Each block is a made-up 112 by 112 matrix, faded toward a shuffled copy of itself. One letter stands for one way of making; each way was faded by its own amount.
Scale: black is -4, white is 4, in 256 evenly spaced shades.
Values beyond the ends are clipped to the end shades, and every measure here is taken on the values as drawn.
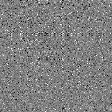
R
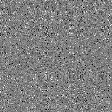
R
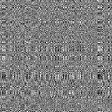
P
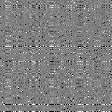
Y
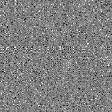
R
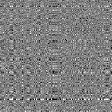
P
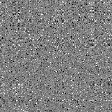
R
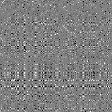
Y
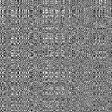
P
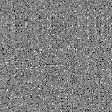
R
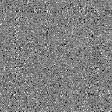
R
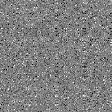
R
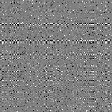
Y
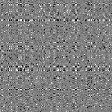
Y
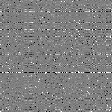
Y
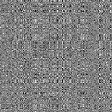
P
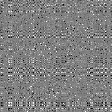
Y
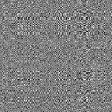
P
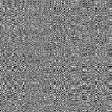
P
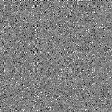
R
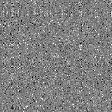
R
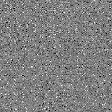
R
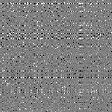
Y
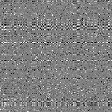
Y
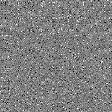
R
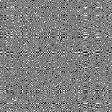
Y
